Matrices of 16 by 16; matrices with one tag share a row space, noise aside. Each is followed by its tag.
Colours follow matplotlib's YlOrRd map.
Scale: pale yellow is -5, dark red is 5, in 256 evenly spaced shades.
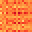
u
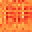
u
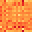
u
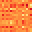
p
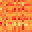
u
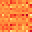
p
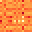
u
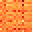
u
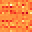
p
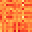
u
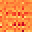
u
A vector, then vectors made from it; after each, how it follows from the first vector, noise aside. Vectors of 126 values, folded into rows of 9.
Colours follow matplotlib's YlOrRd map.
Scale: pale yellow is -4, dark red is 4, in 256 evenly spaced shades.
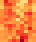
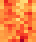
copied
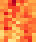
reversed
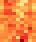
copied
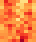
copied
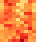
copied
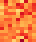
sign-scrambled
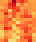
reversed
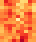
copied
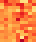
sign-scrambled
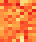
sign-scrambled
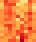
copied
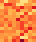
sign-scrambled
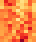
copied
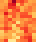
reversed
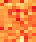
sign-scrambled
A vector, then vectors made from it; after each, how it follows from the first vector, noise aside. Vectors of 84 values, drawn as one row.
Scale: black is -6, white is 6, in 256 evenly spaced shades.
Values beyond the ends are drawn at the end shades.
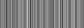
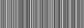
negated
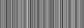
copied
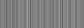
shrunk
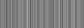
shrunk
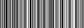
scaled up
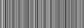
wrapped around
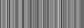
wrapped around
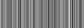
wrapped around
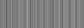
shrunk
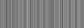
shrunk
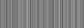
shrunk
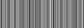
wrapped around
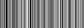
scaled up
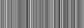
negated
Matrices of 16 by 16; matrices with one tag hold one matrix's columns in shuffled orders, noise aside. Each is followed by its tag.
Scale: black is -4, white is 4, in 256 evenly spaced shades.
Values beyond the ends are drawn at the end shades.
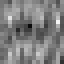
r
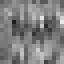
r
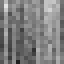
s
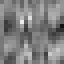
r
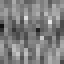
r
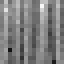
s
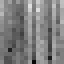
s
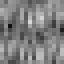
r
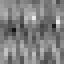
r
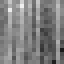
s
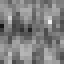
r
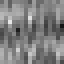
r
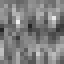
r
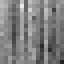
s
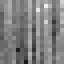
s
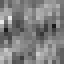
r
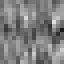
r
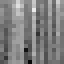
s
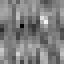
r
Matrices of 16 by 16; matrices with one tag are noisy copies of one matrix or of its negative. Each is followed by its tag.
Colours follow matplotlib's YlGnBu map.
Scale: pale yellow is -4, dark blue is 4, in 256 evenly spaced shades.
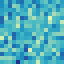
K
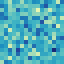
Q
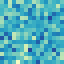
K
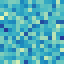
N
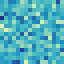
N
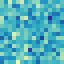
K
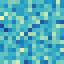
N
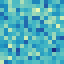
Q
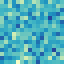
K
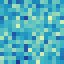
K
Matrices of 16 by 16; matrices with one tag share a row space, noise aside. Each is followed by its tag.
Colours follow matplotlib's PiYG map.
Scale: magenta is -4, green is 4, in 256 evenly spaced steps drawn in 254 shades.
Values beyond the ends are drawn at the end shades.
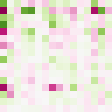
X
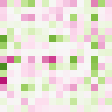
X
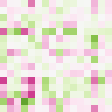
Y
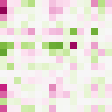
X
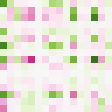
X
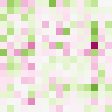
Y
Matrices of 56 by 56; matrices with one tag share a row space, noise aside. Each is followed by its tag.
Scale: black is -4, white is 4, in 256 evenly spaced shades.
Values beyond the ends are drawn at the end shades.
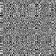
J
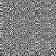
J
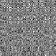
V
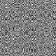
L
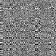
J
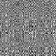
L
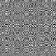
L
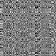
J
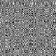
L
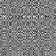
V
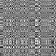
J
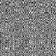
L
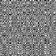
V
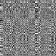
J
